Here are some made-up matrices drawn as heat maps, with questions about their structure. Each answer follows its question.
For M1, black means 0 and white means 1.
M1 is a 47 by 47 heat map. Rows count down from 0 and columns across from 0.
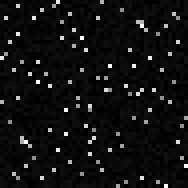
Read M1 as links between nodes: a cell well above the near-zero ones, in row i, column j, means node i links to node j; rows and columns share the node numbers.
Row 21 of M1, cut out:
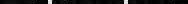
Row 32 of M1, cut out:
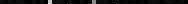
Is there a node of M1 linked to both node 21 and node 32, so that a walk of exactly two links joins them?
yes
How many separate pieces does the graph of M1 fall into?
2
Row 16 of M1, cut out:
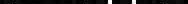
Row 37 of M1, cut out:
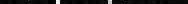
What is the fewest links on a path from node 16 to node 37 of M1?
2
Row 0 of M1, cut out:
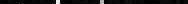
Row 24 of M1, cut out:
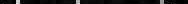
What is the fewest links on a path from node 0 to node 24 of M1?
6
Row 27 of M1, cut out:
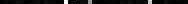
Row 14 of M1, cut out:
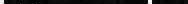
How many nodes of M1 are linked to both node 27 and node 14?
1
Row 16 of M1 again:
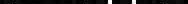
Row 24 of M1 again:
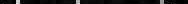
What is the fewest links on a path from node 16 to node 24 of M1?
5
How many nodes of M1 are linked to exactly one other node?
2
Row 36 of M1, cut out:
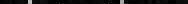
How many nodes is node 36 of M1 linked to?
2
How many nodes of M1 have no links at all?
1
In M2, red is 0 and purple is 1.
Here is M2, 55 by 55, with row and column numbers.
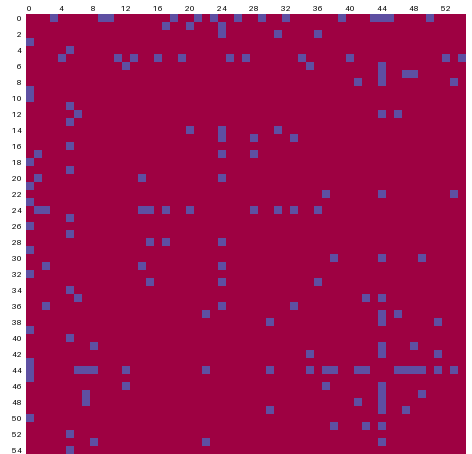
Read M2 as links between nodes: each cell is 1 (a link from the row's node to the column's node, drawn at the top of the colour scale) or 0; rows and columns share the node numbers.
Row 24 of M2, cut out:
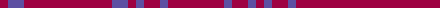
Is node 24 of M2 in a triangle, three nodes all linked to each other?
yes
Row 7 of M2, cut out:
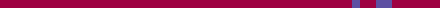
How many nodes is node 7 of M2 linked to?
3
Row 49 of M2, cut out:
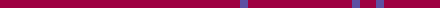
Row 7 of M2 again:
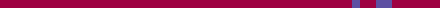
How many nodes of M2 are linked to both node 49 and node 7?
2
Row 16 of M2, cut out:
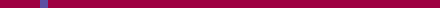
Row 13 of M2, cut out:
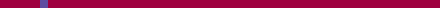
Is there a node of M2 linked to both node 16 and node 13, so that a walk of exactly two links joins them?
yes
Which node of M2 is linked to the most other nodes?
node 44
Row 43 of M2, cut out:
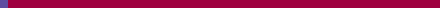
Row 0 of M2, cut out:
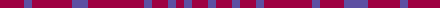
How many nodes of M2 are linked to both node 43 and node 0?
0
